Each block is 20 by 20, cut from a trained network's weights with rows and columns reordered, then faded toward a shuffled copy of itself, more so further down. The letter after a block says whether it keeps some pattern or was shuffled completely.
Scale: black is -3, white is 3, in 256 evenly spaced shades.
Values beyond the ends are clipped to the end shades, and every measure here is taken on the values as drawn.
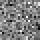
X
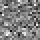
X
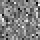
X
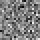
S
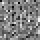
S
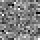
X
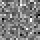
X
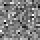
S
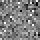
S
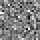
X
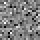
S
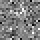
S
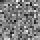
S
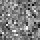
S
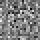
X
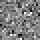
S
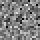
S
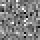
X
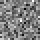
S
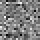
X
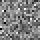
S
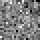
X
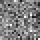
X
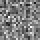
S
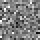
S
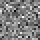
S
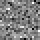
S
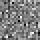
S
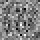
X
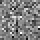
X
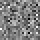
X
